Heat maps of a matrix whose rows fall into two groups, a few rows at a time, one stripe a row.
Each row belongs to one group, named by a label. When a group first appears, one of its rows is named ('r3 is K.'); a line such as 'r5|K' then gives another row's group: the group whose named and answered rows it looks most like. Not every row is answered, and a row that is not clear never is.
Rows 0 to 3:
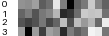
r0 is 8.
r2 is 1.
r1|8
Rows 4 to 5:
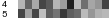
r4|8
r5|1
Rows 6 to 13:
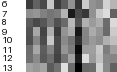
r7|8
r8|1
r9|1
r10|1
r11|1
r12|1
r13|8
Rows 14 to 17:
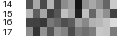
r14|1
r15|8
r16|1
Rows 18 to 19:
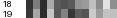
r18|1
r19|1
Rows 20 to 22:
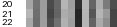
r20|8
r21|8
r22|8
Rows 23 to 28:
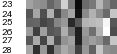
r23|8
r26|8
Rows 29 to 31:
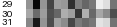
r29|8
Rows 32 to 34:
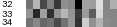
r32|1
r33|8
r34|1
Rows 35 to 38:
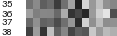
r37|1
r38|1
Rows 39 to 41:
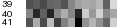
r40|8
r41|1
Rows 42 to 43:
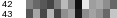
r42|8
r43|1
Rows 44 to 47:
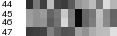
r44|1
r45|8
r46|8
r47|1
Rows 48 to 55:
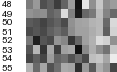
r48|1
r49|8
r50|1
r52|8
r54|1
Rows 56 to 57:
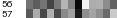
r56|8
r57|1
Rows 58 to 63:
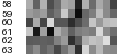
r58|8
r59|8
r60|1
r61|8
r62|8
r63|1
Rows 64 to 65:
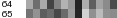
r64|8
